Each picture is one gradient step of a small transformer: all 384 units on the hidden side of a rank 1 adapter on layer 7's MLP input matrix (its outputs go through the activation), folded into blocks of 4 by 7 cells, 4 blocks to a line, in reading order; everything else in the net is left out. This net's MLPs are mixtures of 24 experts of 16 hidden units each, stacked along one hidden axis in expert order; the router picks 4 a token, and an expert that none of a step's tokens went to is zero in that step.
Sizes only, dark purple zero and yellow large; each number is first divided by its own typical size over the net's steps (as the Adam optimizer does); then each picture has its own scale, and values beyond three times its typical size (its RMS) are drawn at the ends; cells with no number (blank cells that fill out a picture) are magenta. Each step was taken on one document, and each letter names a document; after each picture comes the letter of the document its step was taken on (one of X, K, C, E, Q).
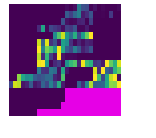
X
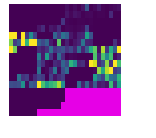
X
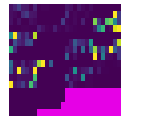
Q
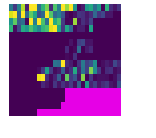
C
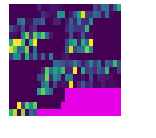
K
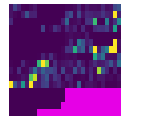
Q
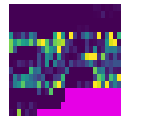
X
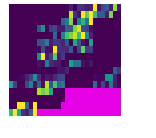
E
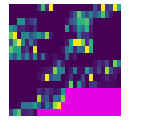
K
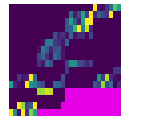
E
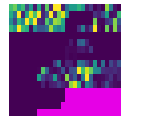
C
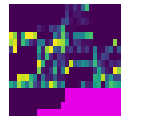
X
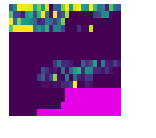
C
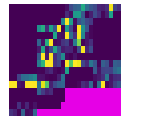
E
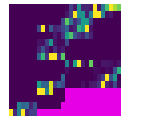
E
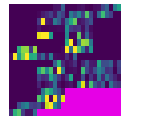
K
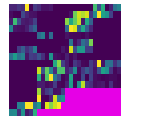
K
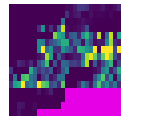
X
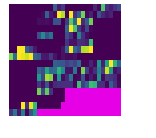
K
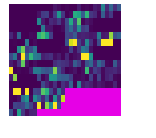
K
